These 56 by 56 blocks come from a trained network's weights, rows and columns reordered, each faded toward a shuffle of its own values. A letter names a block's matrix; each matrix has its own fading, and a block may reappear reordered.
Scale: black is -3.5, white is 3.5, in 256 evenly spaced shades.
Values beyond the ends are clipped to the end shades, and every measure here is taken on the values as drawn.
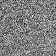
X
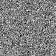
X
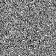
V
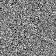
X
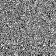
V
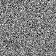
X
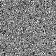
X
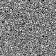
V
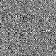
V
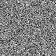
X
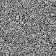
X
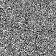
X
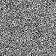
X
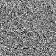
V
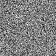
X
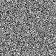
X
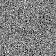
X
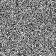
X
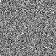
V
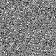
V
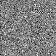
V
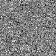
V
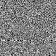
V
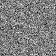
V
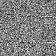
V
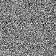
V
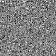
V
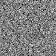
X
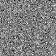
V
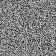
X
